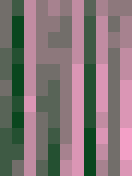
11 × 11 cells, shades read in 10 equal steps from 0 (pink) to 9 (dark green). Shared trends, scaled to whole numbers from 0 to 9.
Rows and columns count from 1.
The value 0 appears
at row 9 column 11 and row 10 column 11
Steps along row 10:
same down up up down down up down up down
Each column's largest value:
7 9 2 6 8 5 2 9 3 5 4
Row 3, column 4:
4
